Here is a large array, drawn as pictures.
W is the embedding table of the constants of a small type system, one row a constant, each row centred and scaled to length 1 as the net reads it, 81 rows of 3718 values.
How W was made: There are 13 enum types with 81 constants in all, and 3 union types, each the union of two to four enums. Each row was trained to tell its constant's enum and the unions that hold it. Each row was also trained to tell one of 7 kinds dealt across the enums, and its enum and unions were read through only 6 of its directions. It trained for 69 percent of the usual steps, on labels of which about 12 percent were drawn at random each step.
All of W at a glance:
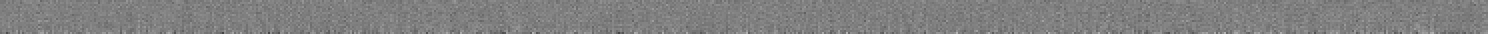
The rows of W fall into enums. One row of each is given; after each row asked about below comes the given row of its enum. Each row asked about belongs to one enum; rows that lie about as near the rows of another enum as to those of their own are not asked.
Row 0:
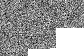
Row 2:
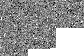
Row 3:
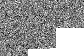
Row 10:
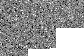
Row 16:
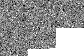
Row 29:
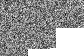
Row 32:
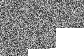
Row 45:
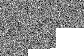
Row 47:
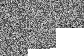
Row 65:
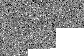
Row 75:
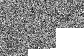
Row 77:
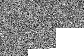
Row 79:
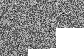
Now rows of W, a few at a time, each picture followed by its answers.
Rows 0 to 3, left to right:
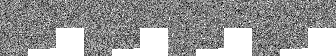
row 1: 0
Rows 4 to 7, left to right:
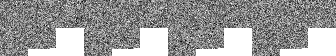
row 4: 29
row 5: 29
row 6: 16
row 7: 3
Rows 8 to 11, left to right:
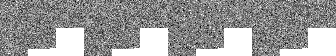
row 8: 0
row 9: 79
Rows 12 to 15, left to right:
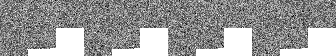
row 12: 32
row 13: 47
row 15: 77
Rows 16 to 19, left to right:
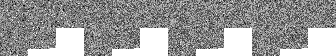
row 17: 0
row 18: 79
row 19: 0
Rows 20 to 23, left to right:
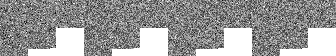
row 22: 47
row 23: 79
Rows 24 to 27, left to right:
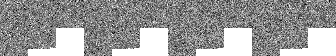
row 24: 16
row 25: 75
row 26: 32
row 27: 77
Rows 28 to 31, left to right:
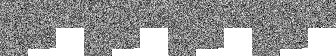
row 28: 0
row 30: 47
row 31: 10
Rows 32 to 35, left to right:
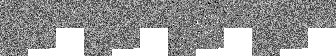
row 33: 29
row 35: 3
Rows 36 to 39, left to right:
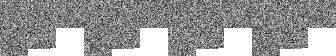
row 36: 32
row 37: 75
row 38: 47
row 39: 79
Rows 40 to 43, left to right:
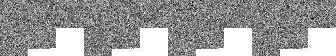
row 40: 77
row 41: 79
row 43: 32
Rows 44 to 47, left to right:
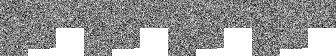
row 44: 10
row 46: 3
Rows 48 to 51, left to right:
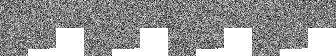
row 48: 29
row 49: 47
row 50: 32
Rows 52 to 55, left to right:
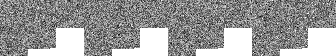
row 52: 75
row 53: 32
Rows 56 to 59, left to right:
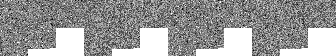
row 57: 29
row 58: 10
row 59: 77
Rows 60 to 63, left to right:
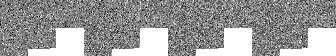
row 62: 79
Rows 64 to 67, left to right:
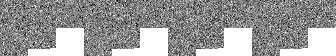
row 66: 3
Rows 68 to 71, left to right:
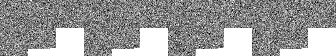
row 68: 77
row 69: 47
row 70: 75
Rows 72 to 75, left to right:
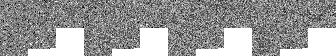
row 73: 29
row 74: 16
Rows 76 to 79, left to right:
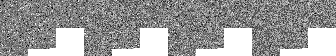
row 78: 77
